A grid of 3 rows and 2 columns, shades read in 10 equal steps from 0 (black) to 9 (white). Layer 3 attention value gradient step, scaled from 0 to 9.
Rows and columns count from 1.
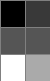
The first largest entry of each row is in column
2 1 1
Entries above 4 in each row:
0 0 2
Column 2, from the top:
2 3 6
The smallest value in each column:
0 2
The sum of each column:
12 11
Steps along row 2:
same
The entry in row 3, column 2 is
6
